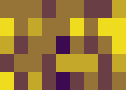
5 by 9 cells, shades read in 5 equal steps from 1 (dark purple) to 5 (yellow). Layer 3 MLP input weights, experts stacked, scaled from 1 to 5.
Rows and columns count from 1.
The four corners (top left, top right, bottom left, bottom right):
3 4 5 3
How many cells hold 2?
12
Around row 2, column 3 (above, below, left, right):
3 3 3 3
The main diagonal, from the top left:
3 3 3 2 1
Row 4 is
2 3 3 2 4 4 4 2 4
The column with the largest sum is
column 9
